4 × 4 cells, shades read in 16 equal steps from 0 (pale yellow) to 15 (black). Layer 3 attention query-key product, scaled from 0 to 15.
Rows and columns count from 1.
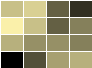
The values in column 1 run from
0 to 15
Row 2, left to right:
0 3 9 7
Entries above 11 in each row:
1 0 0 1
